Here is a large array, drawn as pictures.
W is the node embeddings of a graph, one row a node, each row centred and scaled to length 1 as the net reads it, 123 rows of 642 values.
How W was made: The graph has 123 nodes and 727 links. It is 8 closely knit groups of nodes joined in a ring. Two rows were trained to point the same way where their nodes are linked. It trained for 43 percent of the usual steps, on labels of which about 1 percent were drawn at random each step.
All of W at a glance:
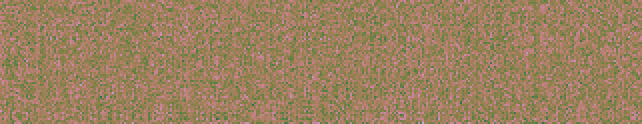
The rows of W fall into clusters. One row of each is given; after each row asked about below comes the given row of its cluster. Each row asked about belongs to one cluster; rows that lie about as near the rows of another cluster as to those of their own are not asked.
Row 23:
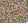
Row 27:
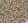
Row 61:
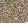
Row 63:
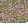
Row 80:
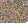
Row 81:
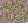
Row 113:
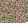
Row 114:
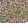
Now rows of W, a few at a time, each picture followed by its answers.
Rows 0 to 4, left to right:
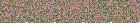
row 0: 113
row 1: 23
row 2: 23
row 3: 80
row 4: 61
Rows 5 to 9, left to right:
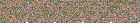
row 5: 114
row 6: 114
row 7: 27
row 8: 27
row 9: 63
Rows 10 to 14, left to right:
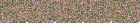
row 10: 63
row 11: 113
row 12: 81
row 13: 27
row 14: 61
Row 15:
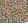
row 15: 23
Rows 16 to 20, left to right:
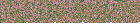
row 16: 23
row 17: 81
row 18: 27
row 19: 81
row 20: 61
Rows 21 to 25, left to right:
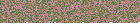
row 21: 23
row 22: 80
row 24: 114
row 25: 114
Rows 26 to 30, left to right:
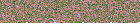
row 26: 63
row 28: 63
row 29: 81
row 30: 61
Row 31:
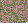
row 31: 63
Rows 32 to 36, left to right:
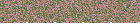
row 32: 113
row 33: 114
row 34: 114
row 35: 23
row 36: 61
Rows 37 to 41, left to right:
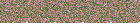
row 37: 27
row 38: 27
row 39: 27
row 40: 27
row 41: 61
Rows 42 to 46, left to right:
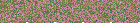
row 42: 63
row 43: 114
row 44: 63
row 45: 27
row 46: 81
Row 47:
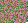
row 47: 113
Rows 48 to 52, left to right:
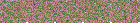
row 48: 27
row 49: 80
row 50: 27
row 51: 61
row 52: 81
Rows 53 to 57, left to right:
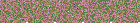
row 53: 27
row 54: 113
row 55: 80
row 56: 80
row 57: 63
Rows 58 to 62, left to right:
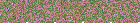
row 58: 81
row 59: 63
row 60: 80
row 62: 61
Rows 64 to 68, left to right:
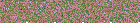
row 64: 80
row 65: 61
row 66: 23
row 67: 113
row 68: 61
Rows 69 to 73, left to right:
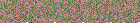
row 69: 81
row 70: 114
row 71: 81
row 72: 81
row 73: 23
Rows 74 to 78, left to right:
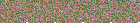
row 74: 23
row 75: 63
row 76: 61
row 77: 63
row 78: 61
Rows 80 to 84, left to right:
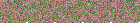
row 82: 114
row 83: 27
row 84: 80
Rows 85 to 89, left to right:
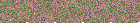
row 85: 63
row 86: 80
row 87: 114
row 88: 23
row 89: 27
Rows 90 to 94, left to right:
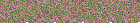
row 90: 23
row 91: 114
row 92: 27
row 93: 61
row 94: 27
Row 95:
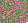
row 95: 23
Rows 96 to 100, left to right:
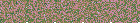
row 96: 23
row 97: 23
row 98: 23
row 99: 61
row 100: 81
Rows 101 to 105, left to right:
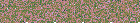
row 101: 113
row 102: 63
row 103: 81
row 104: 23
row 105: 63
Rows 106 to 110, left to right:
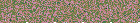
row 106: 63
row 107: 113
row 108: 114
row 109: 63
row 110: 23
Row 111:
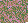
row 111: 114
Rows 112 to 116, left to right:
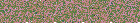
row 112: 113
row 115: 80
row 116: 113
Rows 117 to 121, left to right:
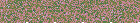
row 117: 80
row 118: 113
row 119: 113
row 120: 63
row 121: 114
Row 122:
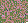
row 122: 23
